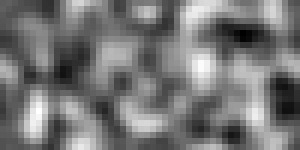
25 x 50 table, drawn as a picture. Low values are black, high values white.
There is no overall slope. Neither half mirrors the other. The field is mottled with small blotches. There are no lone odd cells.
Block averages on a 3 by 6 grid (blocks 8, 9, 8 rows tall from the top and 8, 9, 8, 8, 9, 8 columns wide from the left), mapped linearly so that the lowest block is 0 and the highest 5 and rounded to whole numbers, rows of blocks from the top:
122322 | 203352 | 443223
